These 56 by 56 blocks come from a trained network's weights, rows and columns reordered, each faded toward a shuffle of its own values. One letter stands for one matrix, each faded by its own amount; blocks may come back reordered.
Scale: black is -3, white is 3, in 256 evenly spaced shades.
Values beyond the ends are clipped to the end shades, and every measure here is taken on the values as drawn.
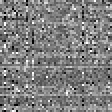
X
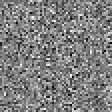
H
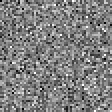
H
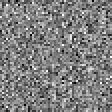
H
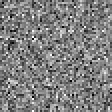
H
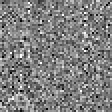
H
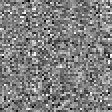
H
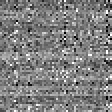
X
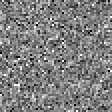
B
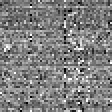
X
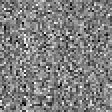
H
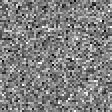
B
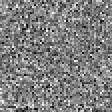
B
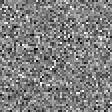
B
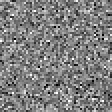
B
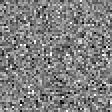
B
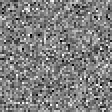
B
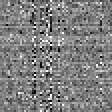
X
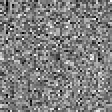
H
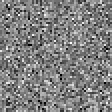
H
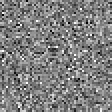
H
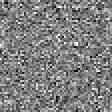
H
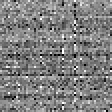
X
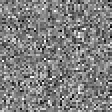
H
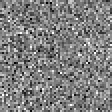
H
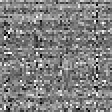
X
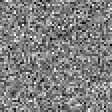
B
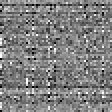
X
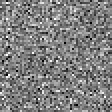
H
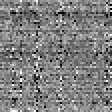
X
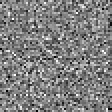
B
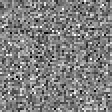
B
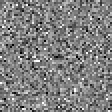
B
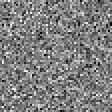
B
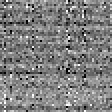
X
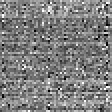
X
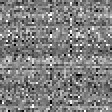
X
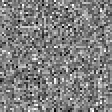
H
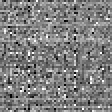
X
